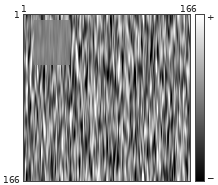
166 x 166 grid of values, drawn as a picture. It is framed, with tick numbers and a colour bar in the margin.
Slope: none. Odd patch: calmer, in the top left. Histogram: bell-shaped. Grain: streaks running down. Mirror symmetry: none. Calmest part: top left.
